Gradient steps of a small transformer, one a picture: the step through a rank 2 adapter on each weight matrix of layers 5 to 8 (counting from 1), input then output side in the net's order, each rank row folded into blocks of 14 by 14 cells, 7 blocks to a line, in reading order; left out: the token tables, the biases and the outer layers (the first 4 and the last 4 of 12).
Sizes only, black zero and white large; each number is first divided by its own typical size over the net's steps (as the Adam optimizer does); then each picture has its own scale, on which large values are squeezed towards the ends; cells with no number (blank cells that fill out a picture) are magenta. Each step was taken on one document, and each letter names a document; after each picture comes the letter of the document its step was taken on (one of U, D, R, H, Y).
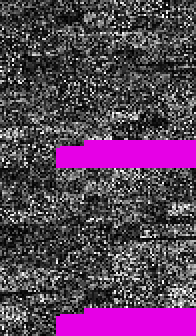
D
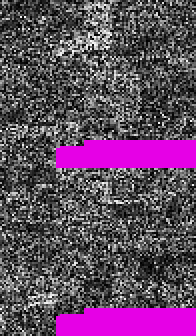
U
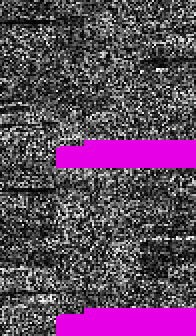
U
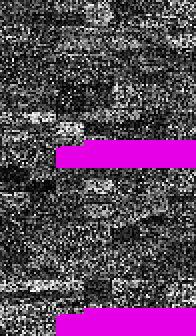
D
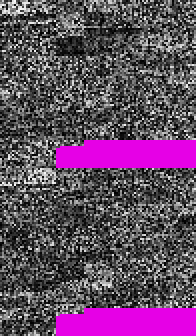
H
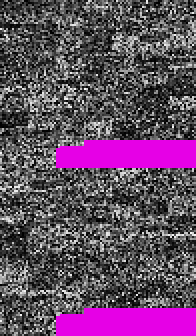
H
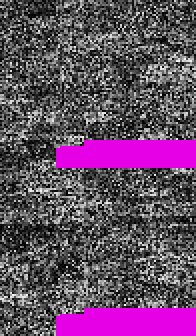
H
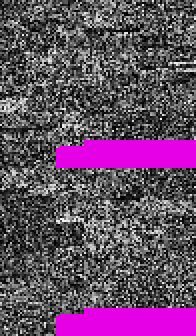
H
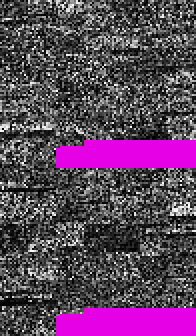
U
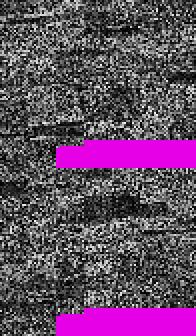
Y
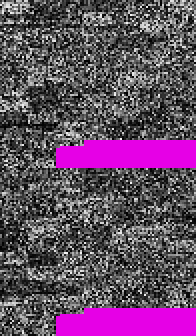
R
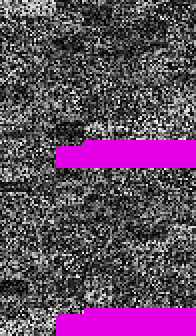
Y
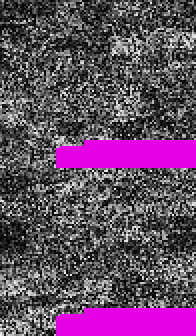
R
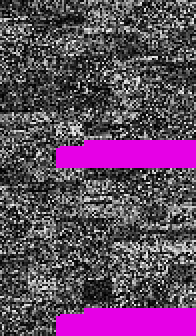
D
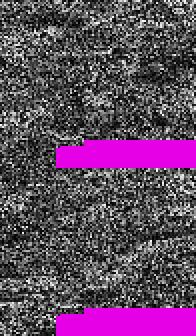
U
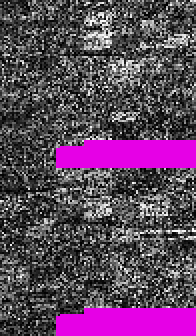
U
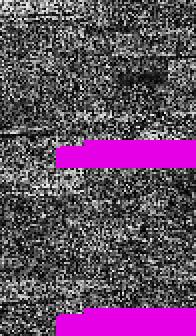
H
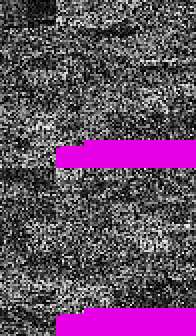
R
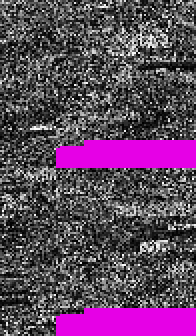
U
